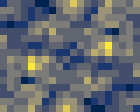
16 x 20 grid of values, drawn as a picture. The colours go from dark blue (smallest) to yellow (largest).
Stripes: none. Odd rows or columns: none. Symmetry: a half turn. Slope: none.
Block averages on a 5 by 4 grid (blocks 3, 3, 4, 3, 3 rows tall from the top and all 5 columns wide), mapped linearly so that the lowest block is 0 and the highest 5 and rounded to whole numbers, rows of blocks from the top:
1145 | 0533 | 4224 | 3350 | 5411
